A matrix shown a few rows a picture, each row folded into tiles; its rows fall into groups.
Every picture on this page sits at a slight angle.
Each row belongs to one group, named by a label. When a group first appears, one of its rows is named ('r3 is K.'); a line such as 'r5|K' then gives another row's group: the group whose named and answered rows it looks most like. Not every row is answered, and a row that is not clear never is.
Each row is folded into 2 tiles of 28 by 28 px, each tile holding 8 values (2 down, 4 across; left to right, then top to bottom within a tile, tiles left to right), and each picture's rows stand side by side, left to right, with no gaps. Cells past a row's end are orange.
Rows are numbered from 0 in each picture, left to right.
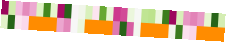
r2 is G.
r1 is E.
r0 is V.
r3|V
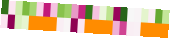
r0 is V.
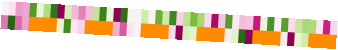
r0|G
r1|V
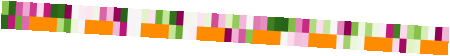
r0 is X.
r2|E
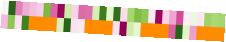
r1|V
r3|G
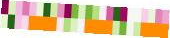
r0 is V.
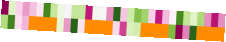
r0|V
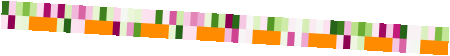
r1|V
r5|X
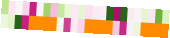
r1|X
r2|E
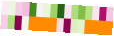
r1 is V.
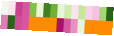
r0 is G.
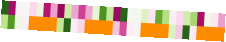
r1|V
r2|E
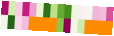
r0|V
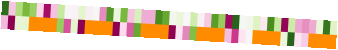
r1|X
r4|E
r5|V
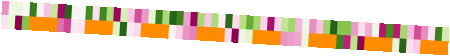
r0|G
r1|E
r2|V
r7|V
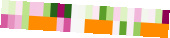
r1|E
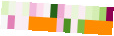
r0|X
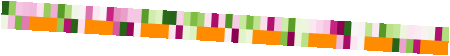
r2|G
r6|E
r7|X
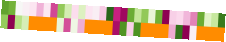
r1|X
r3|G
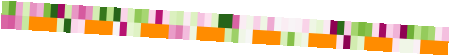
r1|V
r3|X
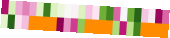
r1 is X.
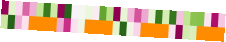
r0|V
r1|E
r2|V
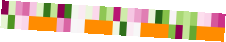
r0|V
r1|E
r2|V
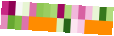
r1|V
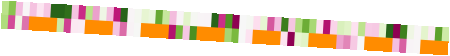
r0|X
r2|E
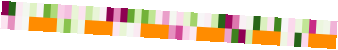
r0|E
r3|X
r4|G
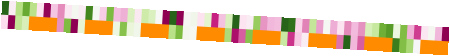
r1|G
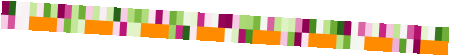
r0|E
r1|G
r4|G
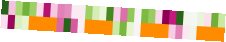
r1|G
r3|E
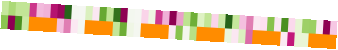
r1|E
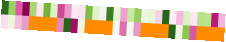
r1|G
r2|X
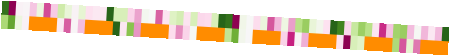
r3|X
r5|X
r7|X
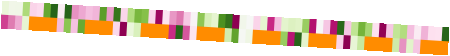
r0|X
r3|G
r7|X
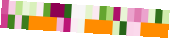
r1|E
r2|V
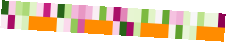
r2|G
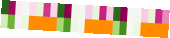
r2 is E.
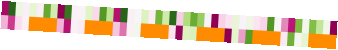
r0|E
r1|E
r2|E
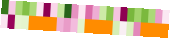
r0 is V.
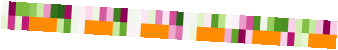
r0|X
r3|E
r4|G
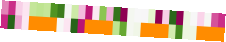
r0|G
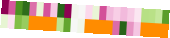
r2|G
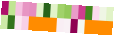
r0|V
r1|G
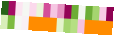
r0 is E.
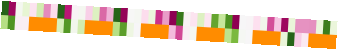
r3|E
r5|V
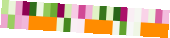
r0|G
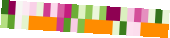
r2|V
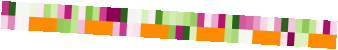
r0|E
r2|E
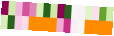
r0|V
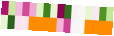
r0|V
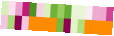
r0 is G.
